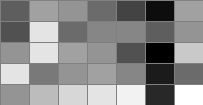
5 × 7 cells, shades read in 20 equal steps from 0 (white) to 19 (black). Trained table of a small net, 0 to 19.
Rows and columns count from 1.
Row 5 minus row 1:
-4 -2 -5 -9 -13 -2 -7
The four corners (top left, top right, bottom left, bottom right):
12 7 8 0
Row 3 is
8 2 7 8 13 19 4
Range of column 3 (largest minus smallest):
8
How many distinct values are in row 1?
6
